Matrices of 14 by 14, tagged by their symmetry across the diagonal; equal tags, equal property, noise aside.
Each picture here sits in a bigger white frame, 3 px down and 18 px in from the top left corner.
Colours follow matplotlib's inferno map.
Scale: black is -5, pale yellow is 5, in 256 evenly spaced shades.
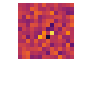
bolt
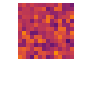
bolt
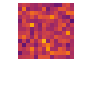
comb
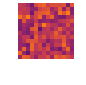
bolt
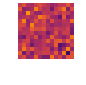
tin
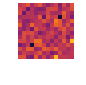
tin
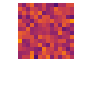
bolt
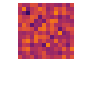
tin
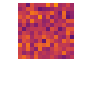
comb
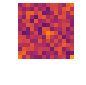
tin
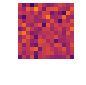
comb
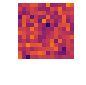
comb
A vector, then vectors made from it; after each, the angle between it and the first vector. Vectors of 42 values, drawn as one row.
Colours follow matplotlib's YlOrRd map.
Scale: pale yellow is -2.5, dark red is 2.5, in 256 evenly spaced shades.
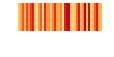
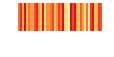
nearly opposite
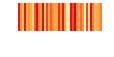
nearly opposite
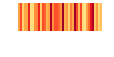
partly opposed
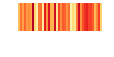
partly aligned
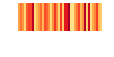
nearly parallel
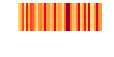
nearly parallel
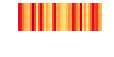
orthogonal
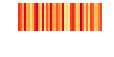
nearly opposite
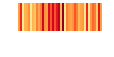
partly opposed
